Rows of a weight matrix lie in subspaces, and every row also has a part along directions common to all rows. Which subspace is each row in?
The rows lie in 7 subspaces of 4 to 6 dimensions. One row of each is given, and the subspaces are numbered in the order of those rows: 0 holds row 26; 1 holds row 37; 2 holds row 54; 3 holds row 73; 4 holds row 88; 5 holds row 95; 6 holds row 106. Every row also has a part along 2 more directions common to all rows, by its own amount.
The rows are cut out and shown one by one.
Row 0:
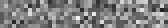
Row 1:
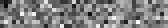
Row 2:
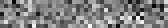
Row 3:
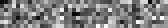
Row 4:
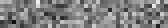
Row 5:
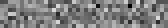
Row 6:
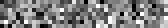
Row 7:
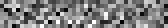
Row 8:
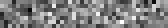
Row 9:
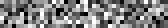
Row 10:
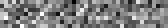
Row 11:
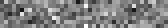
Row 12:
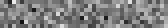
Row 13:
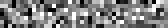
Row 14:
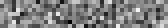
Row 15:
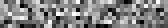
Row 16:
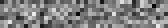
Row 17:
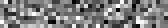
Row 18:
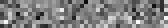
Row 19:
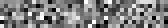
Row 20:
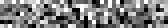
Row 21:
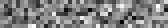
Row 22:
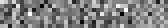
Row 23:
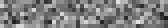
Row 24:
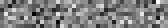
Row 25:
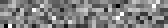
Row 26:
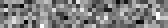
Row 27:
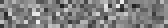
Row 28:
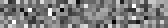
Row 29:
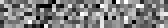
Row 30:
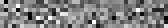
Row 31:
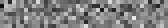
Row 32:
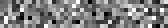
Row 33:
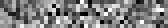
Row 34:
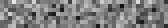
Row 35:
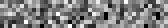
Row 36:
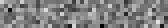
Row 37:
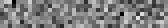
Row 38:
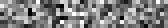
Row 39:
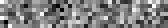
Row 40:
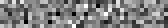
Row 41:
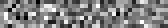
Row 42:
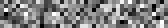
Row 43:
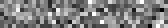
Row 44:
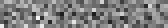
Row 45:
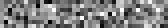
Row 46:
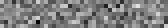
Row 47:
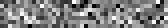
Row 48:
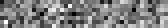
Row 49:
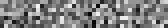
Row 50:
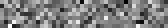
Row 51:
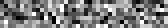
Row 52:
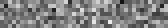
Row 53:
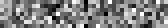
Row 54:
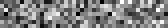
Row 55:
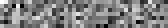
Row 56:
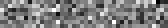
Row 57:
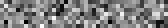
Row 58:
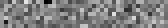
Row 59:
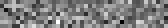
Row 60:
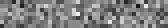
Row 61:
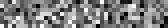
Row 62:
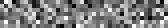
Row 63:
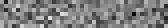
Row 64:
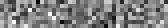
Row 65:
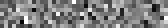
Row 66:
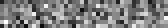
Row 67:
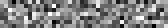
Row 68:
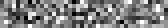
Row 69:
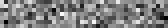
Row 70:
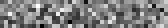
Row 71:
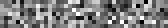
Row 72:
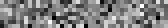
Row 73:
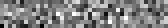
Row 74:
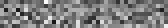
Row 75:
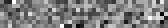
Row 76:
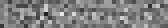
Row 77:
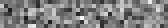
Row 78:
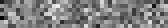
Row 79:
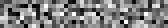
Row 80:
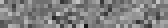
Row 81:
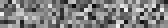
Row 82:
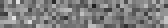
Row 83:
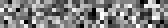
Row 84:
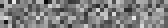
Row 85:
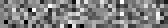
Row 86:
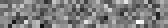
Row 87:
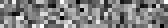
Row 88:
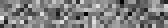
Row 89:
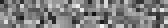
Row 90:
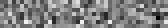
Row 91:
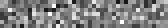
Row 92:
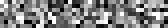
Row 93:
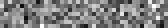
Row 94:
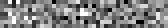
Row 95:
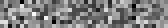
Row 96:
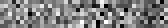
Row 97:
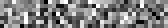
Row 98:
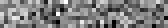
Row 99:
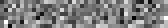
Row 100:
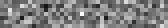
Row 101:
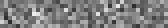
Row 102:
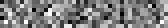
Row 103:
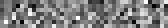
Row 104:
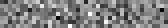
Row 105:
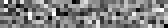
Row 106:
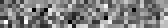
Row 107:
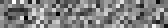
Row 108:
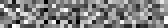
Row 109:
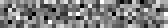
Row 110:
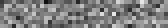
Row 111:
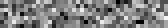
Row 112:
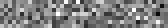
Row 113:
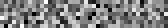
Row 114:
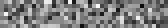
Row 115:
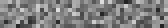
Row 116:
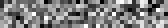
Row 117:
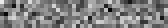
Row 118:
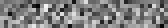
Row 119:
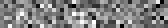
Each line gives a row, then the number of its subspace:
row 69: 0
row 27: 5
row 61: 6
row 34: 5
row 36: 4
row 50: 0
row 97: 5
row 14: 6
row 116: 2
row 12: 1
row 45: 2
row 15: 3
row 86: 0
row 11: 6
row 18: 1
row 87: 6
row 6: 1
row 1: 1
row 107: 5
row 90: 4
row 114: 2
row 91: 5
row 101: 5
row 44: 3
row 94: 0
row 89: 4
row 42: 2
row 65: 1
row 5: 5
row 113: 5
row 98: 5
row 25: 1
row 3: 1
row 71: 3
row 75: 1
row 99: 2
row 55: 1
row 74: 0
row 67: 5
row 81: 1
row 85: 6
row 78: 6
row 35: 0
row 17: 5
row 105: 0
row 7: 0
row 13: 5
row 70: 3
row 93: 2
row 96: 1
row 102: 6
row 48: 6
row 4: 6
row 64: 6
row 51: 4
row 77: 2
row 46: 5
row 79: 3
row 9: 4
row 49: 3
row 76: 3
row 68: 1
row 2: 1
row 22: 1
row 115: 3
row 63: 0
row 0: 4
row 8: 5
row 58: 2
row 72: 6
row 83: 4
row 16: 2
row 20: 3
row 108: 0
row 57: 4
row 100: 3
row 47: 1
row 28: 6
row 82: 0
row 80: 6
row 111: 0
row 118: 3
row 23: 0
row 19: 4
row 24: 5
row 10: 2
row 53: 6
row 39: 6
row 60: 3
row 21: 2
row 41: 2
